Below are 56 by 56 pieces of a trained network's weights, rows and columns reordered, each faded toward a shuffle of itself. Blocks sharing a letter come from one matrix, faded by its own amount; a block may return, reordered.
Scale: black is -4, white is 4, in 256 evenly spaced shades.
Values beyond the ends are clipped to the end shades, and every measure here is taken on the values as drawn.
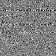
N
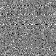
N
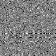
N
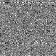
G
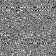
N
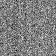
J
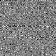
N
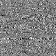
N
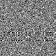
G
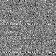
G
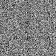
J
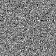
G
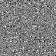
N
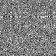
G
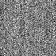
J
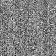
J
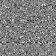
N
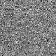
G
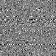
N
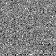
G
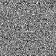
G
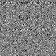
N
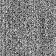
J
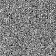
J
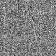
J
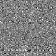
N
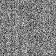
J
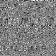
N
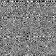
N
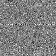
G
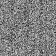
J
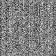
J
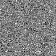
G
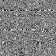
N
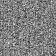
J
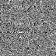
G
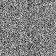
J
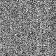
J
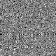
G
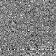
G
